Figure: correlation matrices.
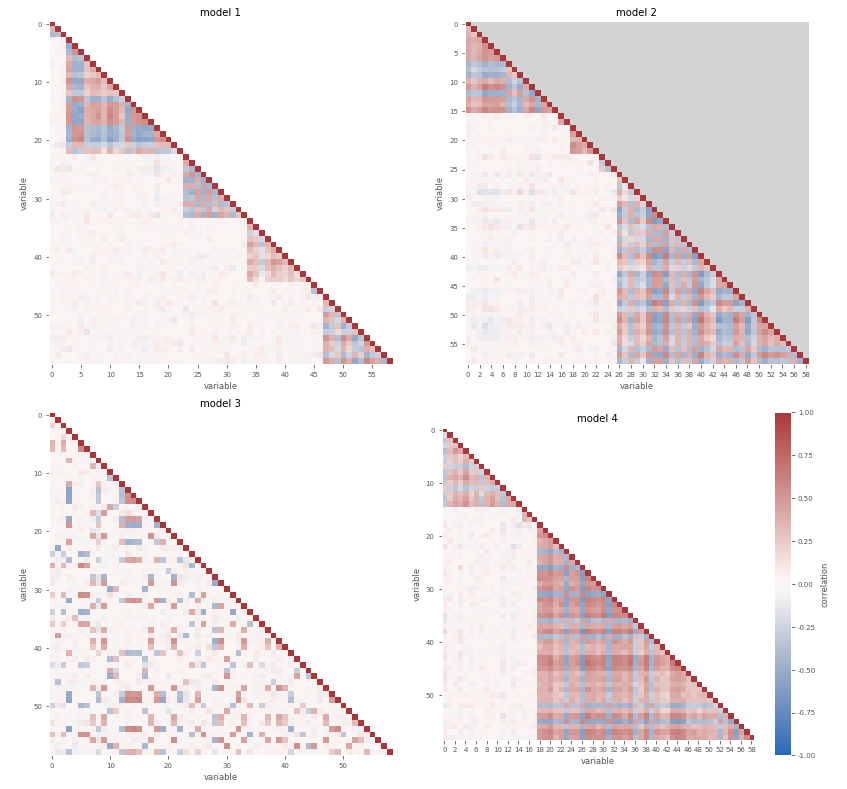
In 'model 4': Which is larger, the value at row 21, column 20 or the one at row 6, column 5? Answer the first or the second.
the first
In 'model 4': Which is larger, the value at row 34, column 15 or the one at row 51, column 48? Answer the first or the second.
the second
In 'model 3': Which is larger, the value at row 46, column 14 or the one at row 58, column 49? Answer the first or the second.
the second
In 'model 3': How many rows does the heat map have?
59
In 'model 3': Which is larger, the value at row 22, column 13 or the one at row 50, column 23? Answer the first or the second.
the second
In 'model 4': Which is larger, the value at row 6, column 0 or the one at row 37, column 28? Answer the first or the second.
the second
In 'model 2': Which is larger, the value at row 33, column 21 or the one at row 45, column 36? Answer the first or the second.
the first
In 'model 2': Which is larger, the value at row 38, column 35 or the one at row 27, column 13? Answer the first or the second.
the second
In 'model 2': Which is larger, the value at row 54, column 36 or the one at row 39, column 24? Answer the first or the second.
the first
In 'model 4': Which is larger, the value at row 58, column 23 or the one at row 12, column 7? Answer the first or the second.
the second
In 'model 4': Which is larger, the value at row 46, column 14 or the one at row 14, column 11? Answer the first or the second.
the first
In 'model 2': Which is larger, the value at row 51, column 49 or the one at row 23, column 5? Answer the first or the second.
the second
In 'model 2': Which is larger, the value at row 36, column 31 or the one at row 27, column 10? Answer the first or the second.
the first
